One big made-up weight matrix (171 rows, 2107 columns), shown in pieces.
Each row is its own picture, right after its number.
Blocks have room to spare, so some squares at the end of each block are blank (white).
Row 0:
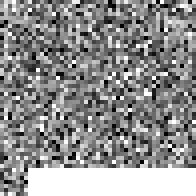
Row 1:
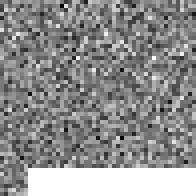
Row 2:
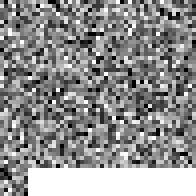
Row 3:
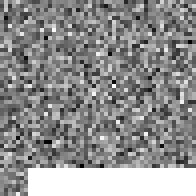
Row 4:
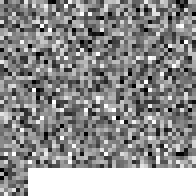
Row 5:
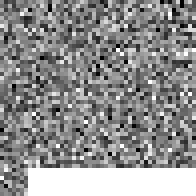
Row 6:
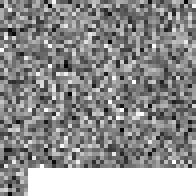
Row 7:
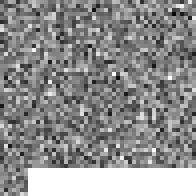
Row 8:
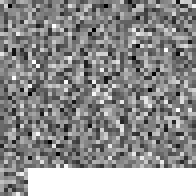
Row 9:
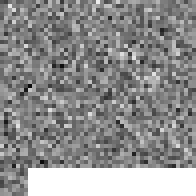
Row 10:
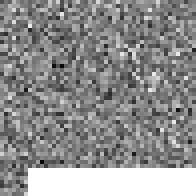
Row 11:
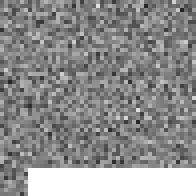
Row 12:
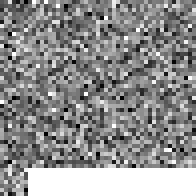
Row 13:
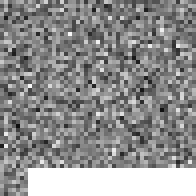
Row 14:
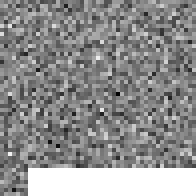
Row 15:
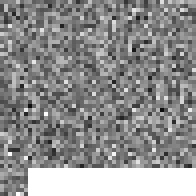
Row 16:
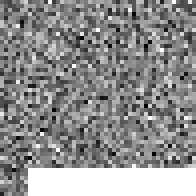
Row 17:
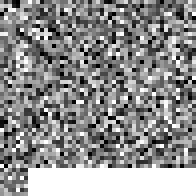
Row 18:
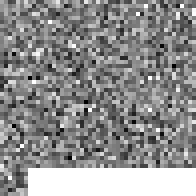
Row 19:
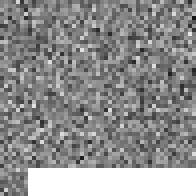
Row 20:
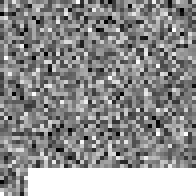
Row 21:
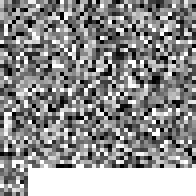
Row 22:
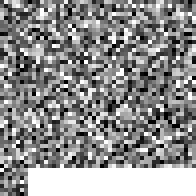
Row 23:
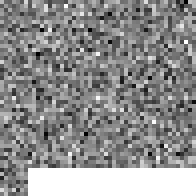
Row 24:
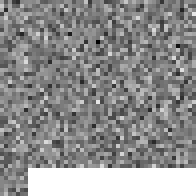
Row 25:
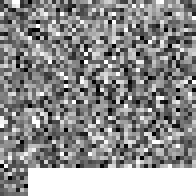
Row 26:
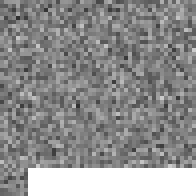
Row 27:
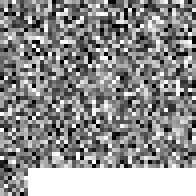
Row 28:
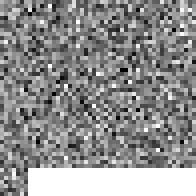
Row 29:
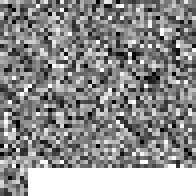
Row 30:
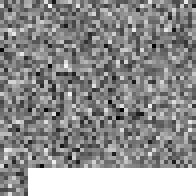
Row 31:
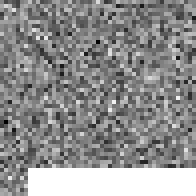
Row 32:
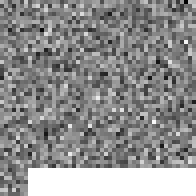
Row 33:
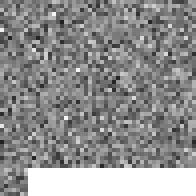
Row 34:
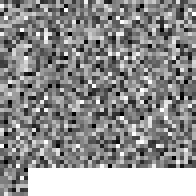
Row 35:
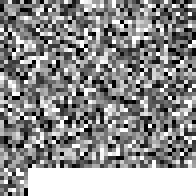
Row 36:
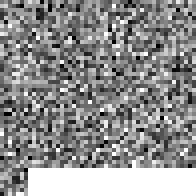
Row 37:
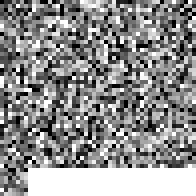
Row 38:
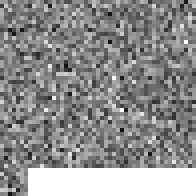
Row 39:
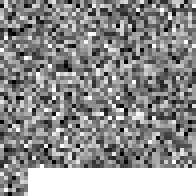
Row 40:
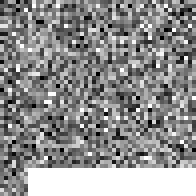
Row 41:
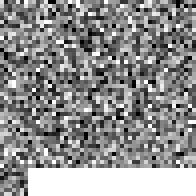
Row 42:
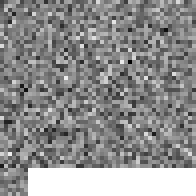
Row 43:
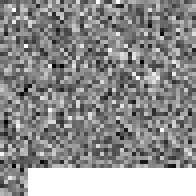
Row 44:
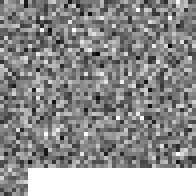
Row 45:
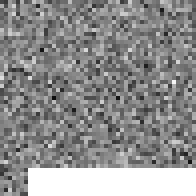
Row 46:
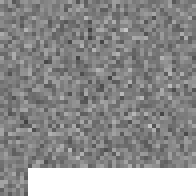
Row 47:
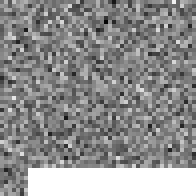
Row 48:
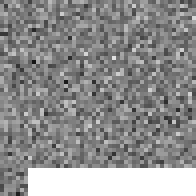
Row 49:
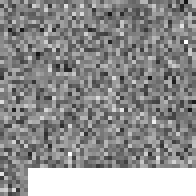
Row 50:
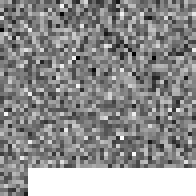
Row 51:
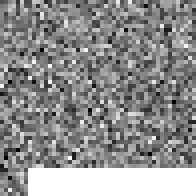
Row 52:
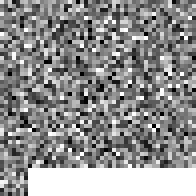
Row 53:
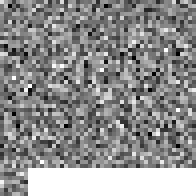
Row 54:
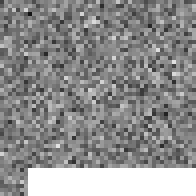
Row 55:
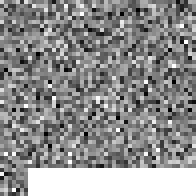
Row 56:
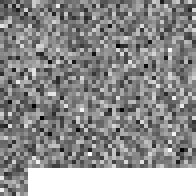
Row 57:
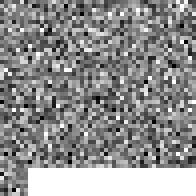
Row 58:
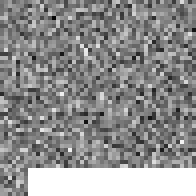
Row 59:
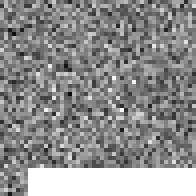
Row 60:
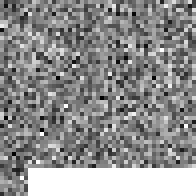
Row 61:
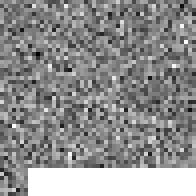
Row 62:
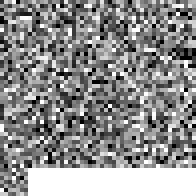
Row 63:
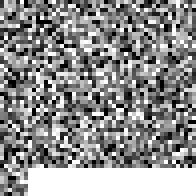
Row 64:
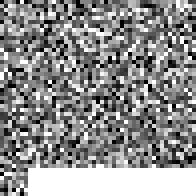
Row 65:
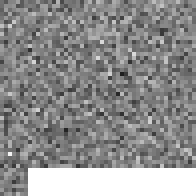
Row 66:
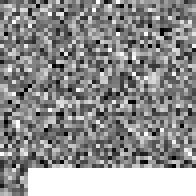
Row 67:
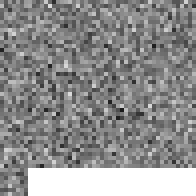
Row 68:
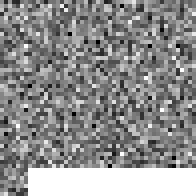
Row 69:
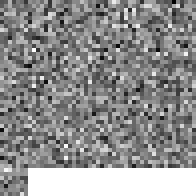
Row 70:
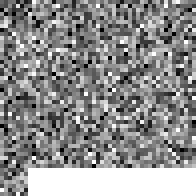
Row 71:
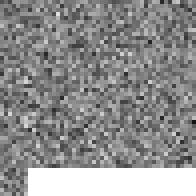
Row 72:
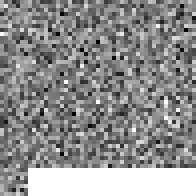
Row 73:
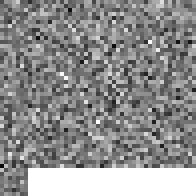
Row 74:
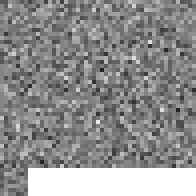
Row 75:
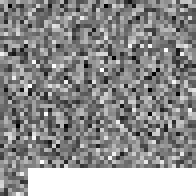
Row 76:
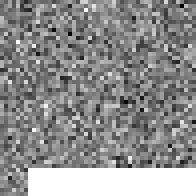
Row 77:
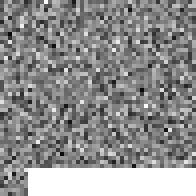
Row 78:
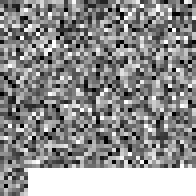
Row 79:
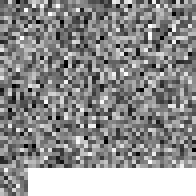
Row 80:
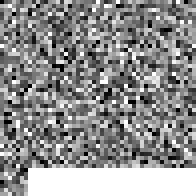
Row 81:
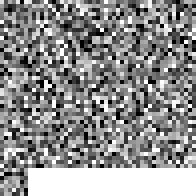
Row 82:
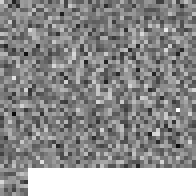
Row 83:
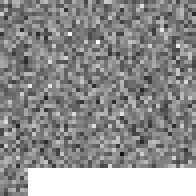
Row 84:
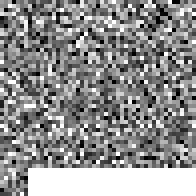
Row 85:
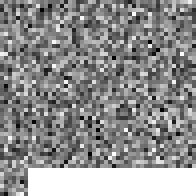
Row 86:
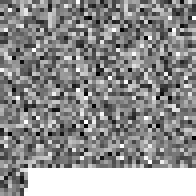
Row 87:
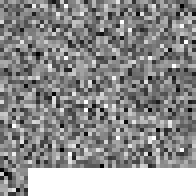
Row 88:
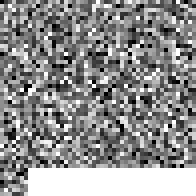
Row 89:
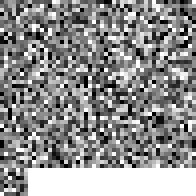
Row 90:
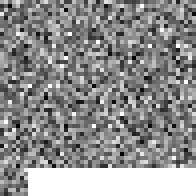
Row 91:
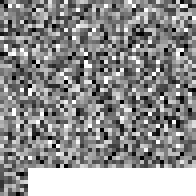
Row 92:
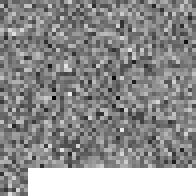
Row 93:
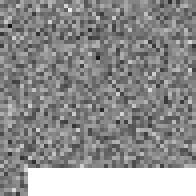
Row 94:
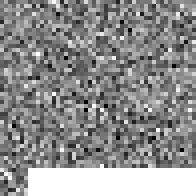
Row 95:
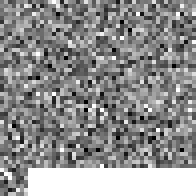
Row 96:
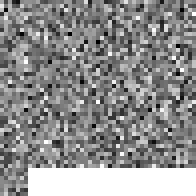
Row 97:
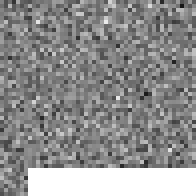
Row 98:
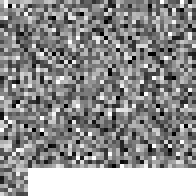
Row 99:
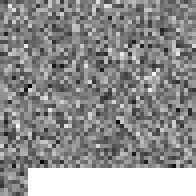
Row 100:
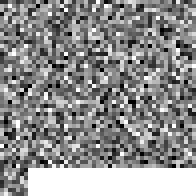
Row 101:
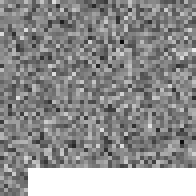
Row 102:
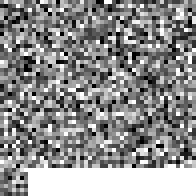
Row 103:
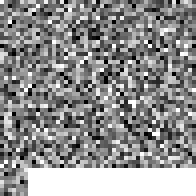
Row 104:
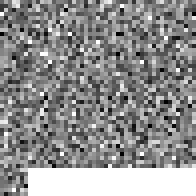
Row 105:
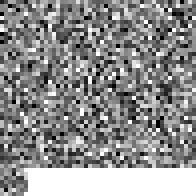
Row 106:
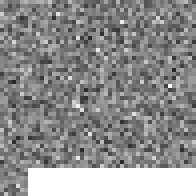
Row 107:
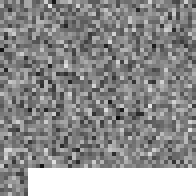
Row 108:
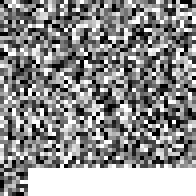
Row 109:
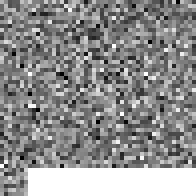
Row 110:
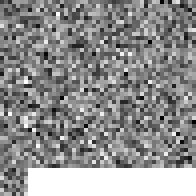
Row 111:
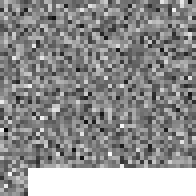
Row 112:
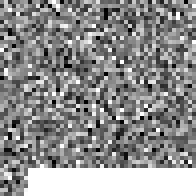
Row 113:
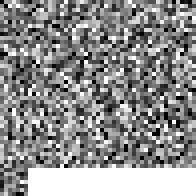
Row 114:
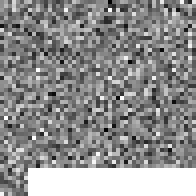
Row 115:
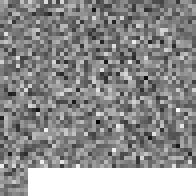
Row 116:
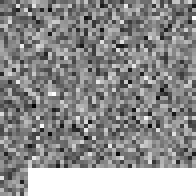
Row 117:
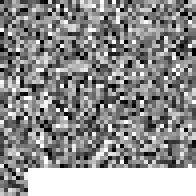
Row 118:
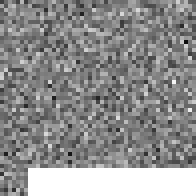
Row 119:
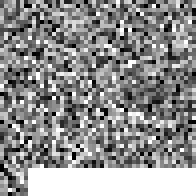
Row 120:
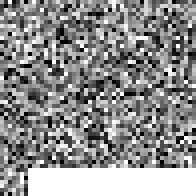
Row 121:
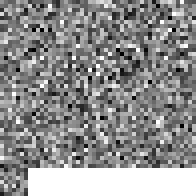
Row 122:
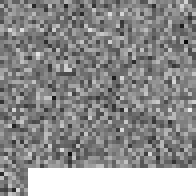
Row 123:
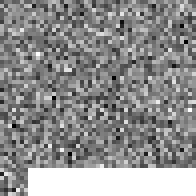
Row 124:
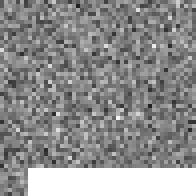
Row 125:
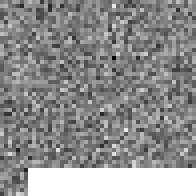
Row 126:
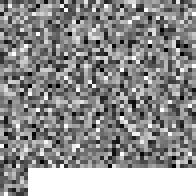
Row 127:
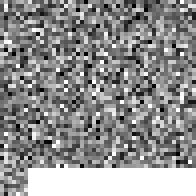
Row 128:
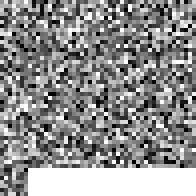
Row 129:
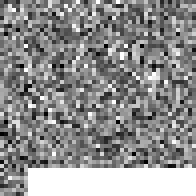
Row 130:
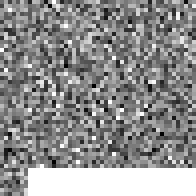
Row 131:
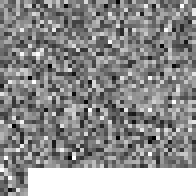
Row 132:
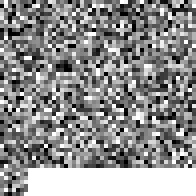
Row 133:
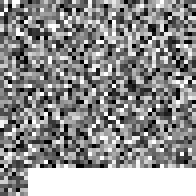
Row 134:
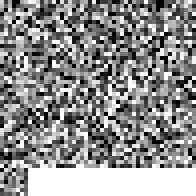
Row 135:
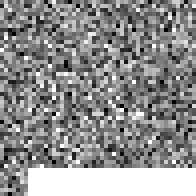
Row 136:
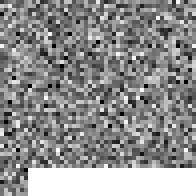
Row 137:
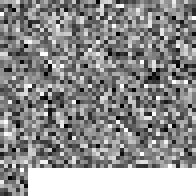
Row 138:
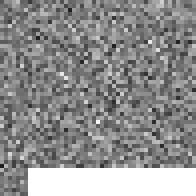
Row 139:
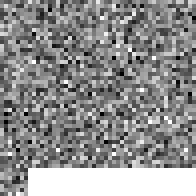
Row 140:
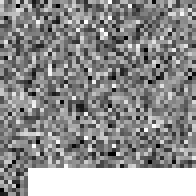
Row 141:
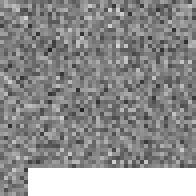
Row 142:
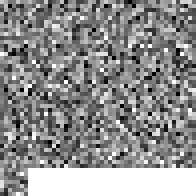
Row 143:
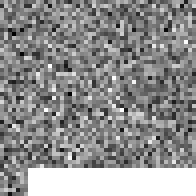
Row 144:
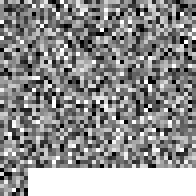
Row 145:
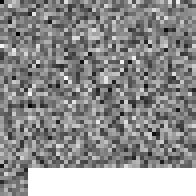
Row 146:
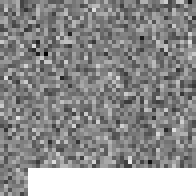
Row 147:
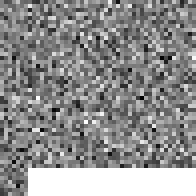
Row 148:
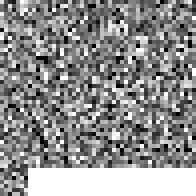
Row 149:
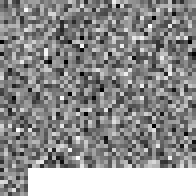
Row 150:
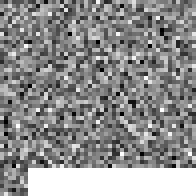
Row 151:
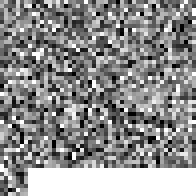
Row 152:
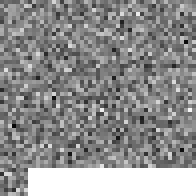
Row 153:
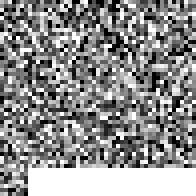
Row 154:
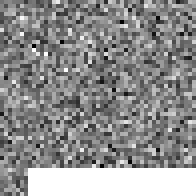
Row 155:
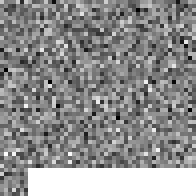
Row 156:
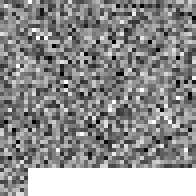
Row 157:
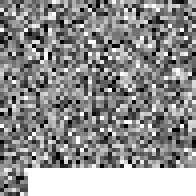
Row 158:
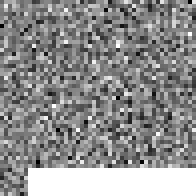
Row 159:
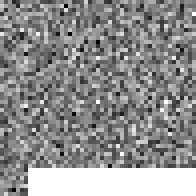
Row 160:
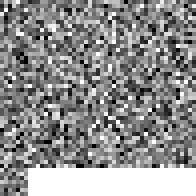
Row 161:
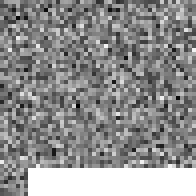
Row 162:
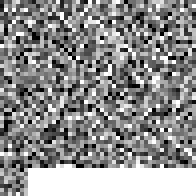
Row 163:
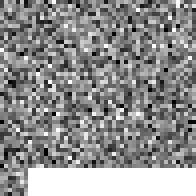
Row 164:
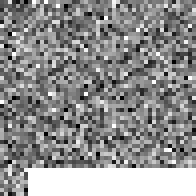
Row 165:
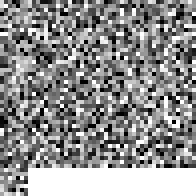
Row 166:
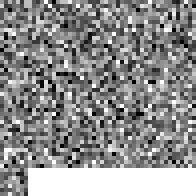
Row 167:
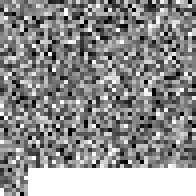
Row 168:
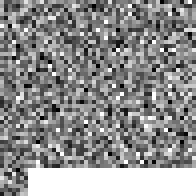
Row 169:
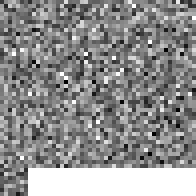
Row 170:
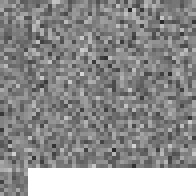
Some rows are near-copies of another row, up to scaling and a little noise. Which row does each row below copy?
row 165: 72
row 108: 113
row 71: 110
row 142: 75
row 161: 26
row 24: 96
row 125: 36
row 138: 73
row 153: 50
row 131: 151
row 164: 12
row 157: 33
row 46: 52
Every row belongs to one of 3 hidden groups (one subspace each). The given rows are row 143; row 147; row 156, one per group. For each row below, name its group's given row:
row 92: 143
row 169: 156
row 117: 147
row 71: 147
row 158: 147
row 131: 143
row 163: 143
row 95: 143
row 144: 143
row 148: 147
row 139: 156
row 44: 143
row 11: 147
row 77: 147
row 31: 156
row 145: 156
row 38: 143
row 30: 143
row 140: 147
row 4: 143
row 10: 156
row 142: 156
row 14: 156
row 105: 147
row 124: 143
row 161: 156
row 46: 147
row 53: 156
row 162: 156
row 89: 147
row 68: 156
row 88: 156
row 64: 143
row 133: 156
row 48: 156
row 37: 147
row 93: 156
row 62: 147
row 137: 156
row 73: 156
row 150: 156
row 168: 147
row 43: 156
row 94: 143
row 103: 156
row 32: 143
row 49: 143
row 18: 143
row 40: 147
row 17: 156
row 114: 147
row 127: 156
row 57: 143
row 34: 156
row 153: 156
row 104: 156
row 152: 143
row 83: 156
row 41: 143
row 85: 156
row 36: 156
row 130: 143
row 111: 147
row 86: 147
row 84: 147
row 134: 156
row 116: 147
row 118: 143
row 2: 143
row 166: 143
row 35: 147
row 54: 156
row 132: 143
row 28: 147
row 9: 156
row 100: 156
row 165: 156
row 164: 147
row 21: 156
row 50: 156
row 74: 156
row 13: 156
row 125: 156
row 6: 143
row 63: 143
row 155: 143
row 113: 156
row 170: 147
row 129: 156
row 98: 147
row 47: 147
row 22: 156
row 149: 147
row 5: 147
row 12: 147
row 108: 156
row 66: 156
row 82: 156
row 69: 147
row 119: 143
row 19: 147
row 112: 143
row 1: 156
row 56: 147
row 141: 147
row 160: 156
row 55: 143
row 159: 156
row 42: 156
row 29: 156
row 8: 156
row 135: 143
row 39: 143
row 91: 156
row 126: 156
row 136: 156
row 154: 147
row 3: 156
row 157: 147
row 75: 156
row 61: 143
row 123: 143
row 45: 143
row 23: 143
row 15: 156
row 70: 147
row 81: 143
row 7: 147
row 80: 156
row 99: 156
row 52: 147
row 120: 147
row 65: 156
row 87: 143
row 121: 147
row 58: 147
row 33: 147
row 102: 156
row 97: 147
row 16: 147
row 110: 147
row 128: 147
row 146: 147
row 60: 147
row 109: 156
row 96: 156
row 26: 156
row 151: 143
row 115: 156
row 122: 143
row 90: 156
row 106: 147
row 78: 147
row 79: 147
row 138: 156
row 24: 156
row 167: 147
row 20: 147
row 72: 156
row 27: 147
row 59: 143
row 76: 147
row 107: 143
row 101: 147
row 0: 147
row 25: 156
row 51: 143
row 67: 143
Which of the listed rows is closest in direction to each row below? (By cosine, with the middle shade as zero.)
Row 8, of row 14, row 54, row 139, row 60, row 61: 14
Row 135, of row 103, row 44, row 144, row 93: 44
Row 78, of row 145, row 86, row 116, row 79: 79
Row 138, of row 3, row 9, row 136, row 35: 3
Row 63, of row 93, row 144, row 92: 93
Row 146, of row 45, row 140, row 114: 114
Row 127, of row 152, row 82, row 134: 82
